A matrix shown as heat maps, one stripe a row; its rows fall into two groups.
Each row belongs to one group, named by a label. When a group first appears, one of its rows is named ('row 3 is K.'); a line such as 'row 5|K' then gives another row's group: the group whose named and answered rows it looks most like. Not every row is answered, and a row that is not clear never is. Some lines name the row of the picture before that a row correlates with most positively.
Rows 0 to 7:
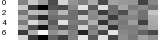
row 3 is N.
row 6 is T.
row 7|N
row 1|N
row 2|T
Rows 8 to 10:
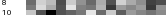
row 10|N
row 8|T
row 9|T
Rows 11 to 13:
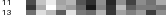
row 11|T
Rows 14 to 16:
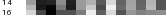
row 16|N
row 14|N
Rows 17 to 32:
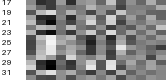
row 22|T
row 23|N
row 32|N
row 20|N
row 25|T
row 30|N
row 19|T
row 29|N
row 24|T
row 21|N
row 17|N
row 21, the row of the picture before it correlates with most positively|16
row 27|T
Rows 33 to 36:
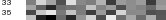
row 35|T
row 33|T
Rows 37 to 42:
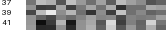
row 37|T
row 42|N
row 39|T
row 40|N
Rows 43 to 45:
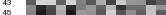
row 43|T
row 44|N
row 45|N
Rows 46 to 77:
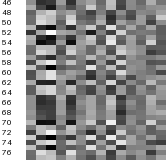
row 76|T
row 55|T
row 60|T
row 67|N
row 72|T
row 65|N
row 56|T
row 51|N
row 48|T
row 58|T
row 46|N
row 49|T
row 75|N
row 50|T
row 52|T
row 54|N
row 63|T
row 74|T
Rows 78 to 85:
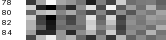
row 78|T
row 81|N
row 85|T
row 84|N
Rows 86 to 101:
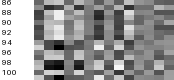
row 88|T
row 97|T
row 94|N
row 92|T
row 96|T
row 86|T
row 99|N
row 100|T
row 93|T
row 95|N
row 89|T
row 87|N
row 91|T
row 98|N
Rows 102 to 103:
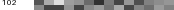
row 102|T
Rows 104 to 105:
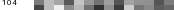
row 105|T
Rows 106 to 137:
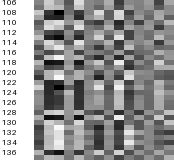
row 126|N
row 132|T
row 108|N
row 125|N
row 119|N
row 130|T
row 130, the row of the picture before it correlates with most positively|104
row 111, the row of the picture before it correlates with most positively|104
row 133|T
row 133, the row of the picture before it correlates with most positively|105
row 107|T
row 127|N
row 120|T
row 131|T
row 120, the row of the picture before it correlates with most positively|105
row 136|N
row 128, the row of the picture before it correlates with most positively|105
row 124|N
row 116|N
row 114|T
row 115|T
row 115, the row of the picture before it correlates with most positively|105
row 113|N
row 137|T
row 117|T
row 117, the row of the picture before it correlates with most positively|105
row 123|N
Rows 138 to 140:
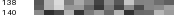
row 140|N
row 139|T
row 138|T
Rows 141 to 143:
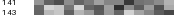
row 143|T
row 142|T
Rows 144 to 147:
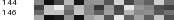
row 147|N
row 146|T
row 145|T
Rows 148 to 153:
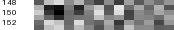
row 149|N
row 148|T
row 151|N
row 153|T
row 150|N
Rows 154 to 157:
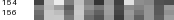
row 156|T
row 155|T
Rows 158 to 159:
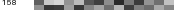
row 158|T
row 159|N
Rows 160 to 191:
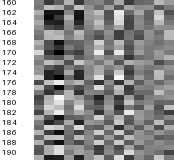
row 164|N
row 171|N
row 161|T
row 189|T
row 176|T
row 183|N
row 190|T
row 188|N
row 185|T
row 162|N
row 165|N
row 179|T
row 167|T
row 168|N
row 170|N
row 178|N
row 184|N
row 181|T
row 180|T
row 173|N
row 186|N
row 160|N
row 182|T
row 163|N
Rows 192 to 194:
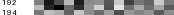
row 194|T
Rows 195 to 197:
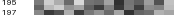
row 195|T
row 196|T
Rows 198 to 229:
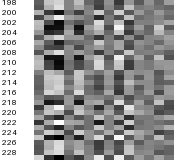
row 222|T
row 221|N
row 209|N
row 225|N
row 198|T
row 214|T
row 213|T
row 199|T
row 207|N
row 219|T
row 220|T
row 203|N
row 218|N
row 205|T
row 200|N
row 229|N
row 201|T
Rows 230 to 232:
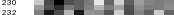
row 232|N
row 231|N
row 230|N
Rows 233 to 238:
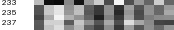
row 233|N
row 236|T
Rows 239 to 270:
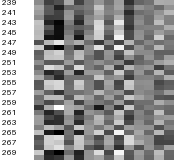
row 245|N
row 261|N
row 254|N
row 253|N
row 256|T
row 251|N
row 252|T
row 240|N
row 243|N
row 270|N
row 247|T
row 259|N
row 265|N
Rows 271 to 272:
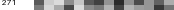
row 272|T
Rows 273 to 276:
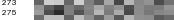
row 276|T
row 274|N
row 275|N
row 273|T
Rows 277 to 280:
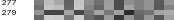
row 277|T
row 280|T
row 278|T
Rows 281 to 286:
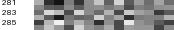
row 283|T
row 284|N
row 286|T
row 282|N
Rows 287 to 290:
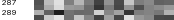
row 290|T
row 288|T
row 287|T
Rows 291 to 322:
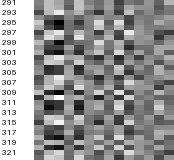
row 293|T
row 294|N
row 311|N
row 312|N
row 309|N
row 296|N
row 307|T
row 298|T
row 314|T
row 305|N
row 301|N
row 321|T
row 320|N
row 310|T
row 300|N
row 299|N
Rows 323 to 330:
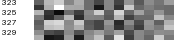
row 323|T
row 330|N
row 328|T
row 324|T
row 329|N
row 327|T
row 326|N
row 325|N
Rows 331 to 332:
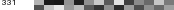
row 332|T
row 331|N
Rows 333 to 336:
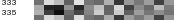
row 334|N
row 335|N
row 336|T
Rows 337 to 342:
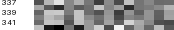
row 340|T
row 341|T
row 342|N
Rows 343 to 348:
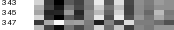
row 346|N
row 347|T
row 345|N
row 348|N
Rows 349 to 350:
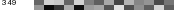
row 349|T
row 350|N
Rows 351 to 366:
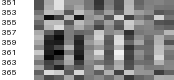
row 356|T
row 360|N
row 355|T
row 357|N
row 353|T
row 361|N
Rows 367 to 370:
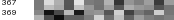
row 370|N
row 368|T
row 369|N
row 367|T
